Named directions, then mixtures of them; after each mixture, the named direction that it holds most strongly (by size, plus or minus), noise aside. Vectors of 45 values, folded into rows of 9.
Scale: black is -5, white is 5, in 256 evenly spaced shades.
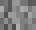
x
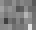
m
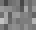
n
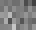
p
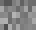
n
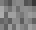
x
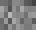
x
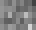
m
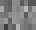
x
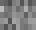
x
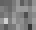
m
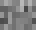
n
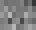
p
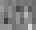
m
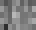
n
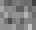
m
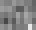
m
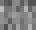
x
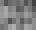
p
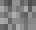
x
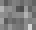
m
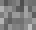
n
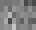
p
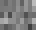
m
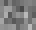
m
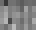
n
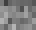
n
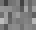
n
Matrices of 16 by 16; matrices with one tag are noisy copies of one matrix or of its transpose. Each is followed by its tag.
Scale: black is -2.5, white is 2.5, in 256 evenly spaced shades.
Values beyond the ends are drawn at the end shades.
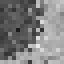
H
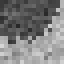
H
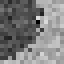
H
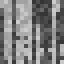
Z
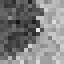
H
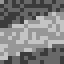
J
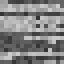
Z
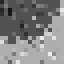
H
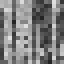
Z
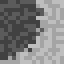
H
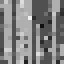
Z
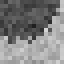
H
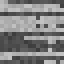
Z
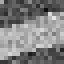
J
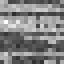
Z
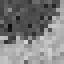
H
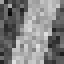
J
